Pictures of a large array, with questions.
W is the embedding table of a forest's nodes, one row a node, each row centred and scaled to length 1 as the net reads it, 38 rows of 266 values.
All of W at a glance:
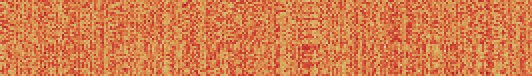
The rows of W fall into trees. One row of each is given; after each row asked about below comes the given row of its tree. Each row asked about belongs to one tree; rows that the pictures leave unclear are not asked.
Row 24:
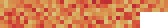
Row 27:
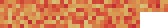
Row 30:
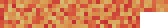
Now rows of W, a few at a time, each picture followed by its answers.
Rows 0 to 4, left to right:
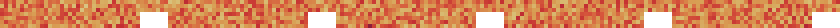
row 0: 30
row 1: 24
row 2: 27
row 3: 27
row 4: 30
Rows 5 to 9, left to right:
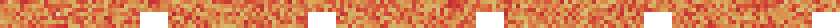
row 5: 27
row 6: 24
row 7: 30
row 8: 30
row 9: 24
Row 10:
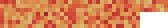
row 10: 30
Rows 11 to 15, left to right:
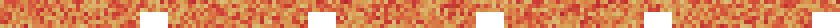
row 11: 30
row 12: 27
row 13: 30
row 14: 24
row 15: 27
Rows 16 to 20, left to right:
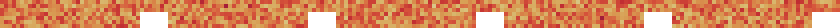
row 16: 30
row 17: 27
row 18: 24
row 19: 27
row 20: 30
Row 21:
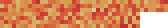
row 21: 30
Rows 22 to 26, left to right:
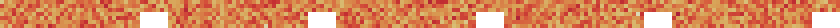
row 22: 24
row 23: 24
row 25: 24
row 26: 24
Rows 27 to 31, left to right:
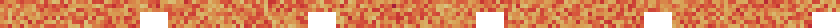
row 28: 24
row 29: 27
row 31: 24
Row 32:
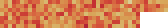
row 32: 24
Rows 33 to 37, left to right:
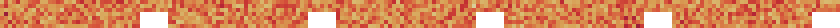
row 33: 24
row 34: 30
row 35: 30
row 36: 30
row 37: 24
